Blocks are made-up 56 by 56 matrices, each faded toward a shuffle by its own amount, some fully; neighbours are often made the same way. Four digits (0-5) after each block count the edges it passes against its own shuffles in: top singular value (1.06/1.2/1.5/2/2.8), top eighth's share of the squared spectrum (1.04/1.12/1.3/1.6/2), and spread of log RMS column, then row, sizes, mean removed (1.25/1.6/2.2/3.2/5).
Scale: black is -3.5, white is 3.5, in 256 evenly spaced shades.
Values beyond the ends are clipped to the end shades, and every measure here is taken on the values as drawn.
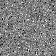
0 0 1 0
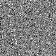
0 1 1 0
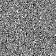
0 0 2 0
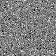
0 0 0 0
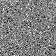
0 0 0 0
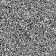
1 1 0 0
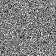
0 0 0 0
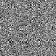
3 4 2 2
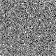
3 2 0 1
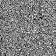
2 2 0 0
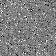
1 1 0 0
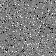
1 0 0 0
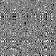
4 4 2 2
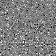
3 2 0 1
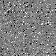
3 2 0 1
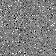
3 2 0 0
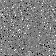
0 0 0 0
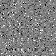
3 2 1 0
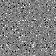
3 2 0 1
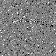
3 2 0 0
